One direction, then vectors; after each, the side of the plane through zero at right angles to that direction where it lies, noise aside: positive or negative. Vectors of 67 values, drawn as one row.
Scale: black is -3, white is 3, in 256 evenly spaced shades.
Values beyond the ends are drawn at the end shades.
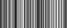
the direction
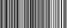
positive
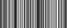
positive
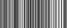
positive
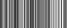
positive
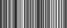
positive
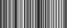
positive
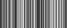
positive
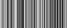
negative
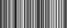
positive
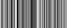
negative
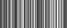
positive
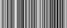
negative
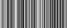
negative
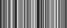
positive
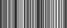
positive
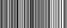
positive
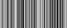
negative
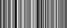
positive
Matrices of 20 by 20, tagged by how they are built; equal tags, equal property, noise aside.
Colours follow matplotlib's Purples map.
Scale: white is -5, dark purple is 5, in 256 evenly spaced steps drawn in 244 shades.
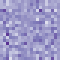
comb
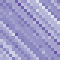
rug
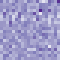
comb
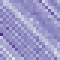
rug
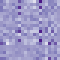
comb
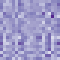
comb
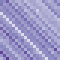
rug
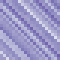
rug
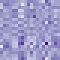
comb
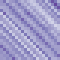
rug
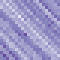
rug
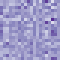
comb
